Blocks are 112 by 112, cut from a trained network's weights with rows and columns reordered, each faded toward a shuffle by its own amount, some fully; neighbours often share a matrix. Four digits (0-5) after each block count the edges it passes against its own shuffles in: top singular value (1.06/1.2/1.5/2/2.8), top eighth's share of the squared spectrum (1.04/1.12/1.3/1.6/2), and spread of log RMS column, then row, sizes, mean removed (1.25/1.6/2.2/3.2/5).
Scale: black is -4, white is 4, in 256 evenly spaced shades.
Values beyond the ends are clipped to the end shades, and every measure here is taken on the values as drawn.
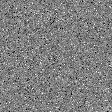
0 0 0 0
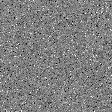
0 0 0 0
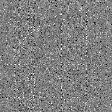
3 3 3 0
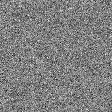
2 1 0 0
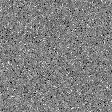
0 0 0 0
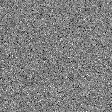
1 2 0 1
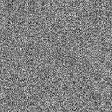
4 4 2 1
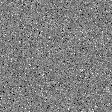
0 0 0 0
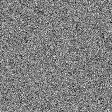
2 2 0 0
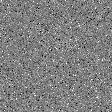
0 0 0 0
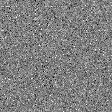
2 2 1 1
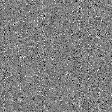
2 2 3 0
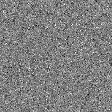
2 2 1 1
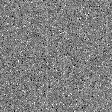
1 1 0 0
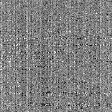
4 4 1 3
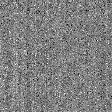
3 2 0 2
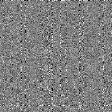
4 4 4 1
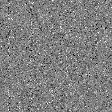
2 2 2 0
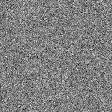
2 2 0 0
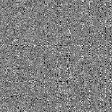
3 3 3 1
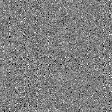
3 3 3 1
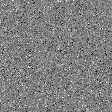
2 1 1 0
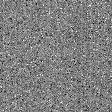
1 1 0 0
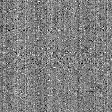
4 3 1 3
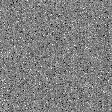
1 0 0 0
